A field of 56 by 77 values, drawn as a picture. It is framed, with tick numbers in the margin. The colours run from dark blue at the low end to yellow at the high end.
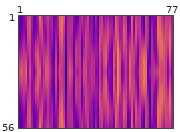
Average level on the scale: 40%. Mirror symmetry: top to bottom. Grain: streaks running down.
